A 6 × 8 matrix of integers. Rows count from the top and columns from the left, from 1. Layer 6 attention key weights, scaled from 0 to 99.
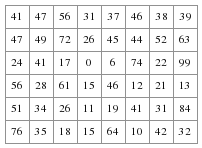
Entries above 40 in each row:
4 7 3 3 3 3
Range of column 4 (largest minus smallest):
31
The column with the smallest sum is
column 4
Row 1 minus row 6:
-35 12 38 16 -27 36 -4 7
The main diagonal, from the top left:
41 49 17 15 19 10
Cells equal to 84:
1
